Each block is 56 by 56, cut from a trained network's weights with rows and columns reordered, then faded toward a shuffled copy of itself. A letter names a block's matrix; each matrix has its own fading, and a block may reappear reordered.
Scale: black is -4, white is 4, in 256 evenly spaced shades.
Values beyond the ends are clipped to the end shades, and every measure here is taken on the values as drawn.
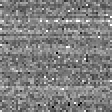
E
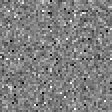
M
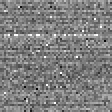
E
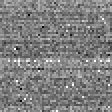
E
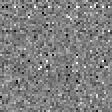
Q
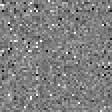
Q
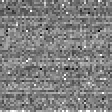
E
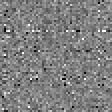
Q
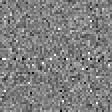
M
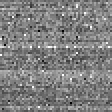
E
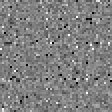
Q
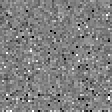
Q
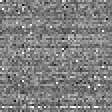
E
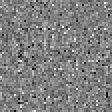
M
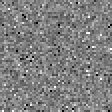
M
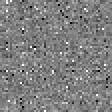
Q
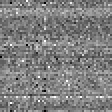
E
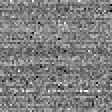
E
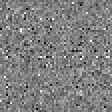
Q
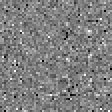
M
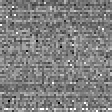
E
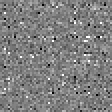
Q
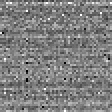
E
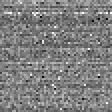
E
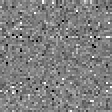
Q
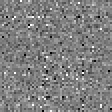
Q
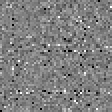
Q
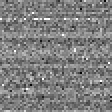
E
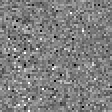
M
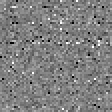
Q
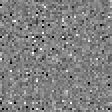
Q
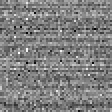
E
